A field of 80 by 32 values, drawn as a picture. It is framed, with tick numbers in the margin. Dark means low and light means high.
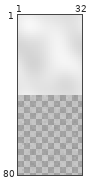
The table splits into 2 rows of 1 panel. Panel 1,1: very high, smooth, faint in contrast. Panel 2,1: high, checkered.
